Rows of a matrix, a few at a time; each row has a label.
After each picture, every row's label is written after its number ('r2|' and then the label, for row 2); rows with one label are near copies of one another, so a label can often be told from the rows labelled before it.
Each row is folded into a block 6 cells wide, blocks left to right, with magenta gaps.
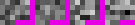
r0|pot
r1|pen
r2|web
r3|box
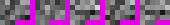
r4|pot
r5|pen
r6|box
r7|pot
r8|box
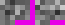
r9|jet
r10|box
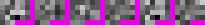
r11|web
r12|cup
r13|pen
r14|pot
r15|web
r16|pot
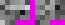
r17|box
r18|cup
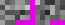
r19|box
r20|jet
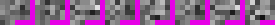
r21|cup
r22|jet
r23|box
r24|cup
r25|web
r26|cup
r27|box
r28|web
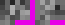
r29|pen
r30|cup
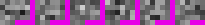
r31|box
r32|web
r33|pen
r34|jet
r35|web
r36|cup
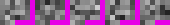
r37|web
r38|pen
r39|box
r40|web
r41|cup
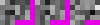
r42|jet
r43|jet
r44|box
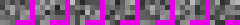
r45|pen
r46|cup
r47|jet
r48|pot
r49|pen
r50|cup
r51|pot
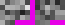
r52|box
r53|pen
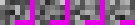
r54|jet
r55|pot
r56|web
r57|web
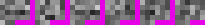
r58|box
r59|web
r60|box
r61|cup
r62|jet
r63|jet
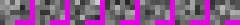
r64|cup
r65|jet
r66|pot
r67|pen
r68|jet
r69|cup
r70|pen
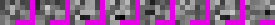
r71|pen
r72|pen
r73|web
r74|web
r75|jet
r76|cup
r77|web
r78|box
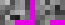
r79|web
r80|cup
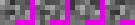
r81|jet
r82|jet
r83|pen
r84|jet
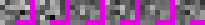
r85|box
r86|web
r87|pen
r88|jet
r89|pen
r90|jet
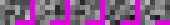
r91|jet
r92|cup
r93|jet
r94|pot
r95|web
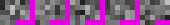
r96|pen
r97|cup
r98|jet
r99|pen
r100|pot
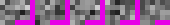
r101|box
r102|cup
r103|box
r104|jet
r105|pen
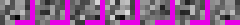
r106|web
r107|jet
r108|pot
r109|web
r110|cup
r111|jet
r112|web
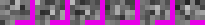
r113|cup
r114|jet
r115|jet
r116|pen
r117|jet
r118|pen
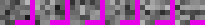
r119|pot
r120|cup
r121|pen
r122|cup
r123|box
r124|box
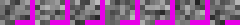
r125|pot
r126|box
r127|pot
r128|jet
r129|box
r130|pen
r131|pot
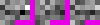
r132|box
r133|cup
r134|box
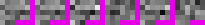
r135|box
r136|box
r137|box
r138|jet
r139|box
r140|pen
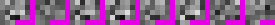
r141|web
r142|pen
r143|web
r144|web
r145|web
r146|web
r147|pot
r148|cup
